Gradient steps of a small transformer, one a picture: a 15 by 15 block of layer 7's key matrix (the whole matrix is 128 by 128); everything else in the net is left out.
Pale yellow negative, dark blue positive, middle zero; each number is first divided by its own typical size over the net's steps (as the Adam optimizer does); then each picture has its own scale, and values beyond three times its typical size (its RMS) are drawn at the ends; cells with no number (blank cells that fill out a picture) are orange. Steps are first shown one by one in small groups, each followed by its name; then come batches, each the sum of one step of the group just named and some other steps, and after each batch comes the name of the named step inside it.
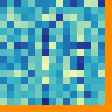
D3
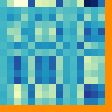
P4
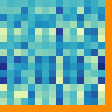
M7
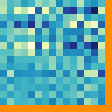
M7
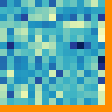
M7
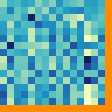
M7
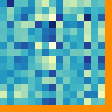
D3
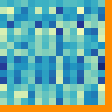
M7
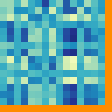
P4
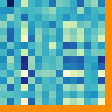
D3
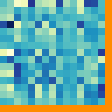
P4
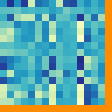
M7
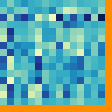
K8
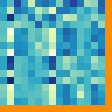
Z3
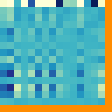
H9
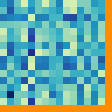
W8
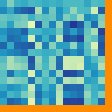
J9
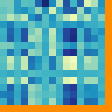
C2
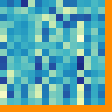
K8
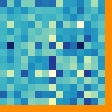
J9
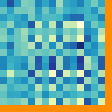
K8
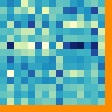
Z3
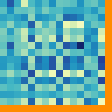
W8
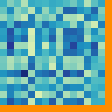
C2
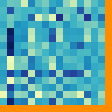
K8
